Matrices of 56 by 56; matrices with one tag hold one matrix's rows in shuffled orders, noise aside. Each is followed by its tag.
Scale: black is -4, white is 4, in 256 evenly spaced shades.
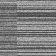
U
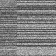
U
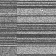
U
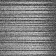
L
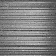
L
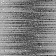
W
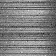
L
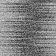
W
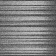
L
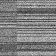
U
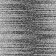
W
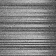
L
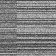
U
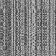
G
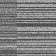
U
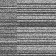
U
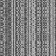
G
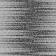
W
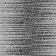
W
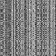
G
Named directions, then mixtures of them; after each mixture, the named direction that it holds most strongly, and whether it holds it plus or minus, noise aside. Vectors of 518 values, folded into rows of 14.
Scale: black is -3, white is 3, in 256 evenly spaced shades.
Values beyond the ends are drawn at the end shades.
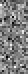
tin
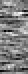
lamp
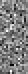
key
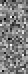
tin, plus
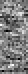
lamp, plus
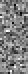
key, plus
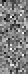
key, minus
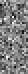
tin, minus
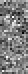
tin, minus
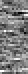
lamp, minus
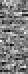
lamp, plus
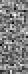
key, plus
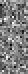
tin, minus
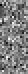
tin, minus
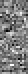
key, minus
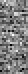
lamp, plus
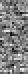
lamp, minus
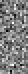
key, minus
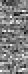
lamp, minus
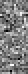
key, minus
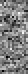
tin, plus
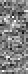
tin, minus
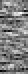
lamp, plus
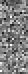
tin, plus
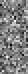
tin, minus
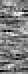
lamp, plus
